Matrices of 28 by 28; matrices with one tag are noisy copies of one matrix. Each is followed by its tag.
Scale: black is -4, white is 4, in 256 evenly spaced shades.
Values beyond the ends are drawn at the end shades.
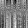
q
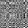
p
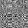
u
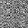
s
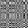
p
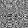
u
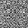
s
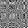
p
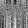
q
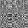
u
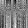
q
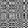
p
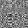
u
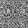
s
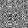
u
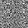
s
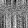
q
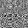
u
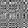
p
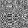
u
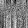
q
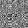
u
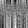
q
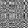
p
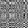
p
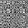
s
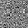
s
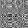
u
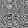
u
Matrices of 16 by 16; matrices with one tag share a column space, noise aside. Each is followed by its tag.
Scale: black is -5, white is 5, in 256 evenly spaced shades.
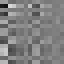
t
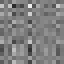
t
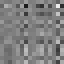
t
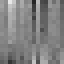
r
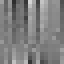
r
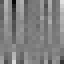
r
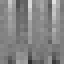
r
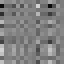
t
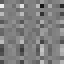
t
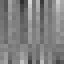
r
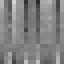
r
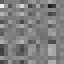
t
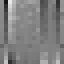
r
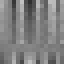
r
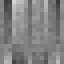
r
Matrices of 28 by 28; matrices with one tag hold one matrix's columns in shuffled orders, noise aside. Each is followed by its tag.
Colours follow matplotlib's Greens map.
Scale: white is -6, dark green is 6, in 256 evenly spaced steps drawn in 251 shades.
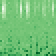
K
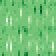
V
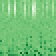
K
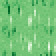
V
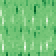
V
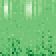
K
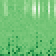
K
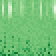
K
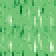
V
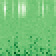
K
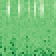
K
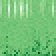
K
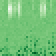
K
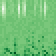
K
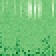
K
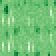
V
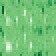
V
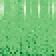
K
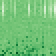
K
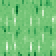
V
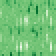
V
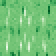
V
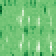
V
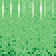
K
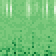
K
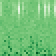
K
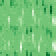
V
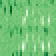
V
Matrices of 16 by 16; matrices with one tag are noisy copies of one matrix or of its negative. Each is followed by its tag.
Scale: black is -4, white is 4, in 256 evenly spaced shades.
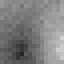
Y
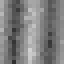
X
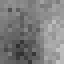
Y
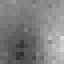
Y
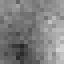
Y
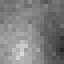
Y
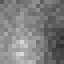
Y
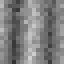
X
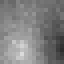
Y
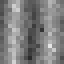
X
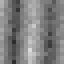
X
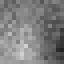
Y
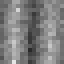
X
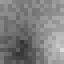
Y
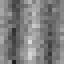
X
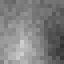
Y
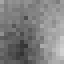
Y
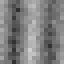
X
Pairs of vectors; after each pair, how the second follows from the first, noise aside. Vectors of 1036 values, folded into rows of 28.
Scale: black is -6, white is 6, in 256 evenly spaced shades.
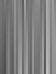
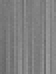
shrunk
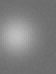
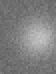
reversed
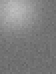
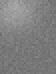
shrunk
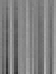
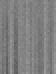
shrunk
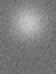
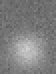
reversed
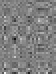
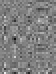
copied
